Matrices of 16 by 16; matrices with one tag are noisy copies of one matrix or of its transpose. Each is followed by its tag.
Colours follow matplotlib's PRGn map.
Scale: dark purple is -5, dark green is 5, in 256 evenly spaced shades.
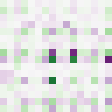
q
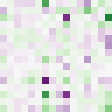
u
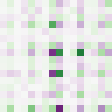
q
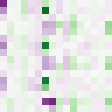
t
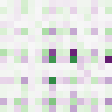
q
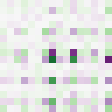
q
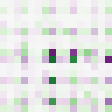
q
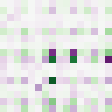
q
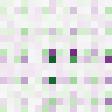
q
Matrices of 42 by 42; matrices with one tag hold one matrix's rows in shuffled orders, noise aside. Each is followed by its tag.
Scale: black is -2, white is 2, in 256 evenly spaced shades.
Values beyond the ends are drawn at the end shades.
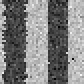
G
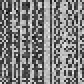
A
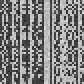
A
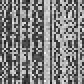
A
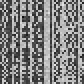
A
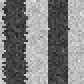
G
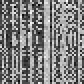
A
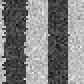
G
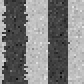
G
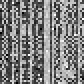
A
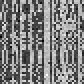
A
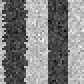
G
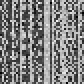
A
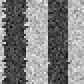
G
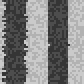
G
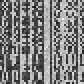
A
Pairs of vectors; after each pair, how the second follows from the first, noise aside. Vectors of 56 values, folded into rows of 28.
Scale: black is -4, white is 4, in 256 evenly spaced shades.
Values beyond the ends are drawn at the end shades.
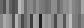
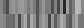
shuffled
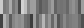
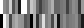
scaled up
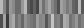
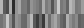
wrapped around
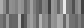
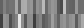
reversed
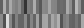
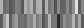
reversed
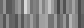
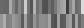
shuffled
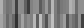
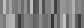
shuffled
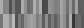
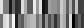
scaled up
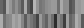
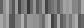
reversed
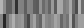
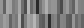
wrapped around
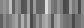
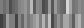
wrapped around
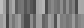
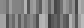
reversed
